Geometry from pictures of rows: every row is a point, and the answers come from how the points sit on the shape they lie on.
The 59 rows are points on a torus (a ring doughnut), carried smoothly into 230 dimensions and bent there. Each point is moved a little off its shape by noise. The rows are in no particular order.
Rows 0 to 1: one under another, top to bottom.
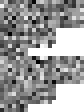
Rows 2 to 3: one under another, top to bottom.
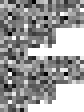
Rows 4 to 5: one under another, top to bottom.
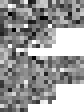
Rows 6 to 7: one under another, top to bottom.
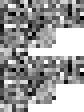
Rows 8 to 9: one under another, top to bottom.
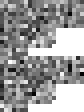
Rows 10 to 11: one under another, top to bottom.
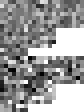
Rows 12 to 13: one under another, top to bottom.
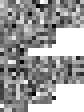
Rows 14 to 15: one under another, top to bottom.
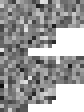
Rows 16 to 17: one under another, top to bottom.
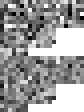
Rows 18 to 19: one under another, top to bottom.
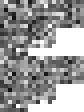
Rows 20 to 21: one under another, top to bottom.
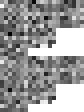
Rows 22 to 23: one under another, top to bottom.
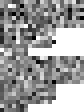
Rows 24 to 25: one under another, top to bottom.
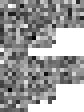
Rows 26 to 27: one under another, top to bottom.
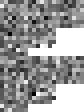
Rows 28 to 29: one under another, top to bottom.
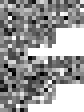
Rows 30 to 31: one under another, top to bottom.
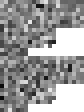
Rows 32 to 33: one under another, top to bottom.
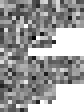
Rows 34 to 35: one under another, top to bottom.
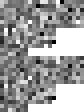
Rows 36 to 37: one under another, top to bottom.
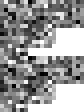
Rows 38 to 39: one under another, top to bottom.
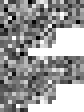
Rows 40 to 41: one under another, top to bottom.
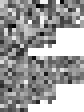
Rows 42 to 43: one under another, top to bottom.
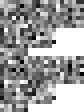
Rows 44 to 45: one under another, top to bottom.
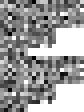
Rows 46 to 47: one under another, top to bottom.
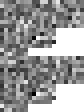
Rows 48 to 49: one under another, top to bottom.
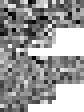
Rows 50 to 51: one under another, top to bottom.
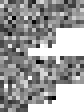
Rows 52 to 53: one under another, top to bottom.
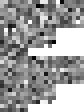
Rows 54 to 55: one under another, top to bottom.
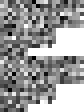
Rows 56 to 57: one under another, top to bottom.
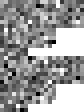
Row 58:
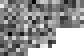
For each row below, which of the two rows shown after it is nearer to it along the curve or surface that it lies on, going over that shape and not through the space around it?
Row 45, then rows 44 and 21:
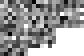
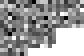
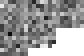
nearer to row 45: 44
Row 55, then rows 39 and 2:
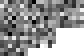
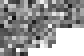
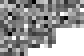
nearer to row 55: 39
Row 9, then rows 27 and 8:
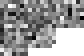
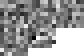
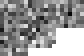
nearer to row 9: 27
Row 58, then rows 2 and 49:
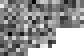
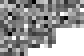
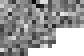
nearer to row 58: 49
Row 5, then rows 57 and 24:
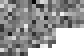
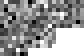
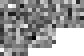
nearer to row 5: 57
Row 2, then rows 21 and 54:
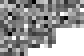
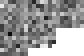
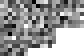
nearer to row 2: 54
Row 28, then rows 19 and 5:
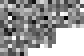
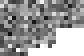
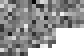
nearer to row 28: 5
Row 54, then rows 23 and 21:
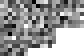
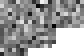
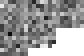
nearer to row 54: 23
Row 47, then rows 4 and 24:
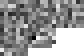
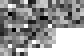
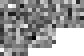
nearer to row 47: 24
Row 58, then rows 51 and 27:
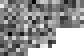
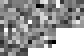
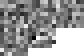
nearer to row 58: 51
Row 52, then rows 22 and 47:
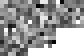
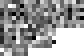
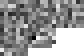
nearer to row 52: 47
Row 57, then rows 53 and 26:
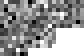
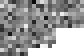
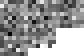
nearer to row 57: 26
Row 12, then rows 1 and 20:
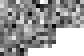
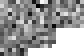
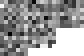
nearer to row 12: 1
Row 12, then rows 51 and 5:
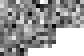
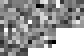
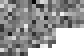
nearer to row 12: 5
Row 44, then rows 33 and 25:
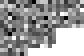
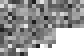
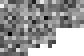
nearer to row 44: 33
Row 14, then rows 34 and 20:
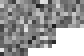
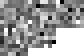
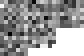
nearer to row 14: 20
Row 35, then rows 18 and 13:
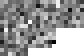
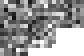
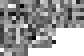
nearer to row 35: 13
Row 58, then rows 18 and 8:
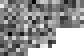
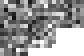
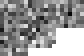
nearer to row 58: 18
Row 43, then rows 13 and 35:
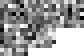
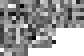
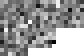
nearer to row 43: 13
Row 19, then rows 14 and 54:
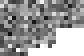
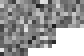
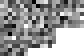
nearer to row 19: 14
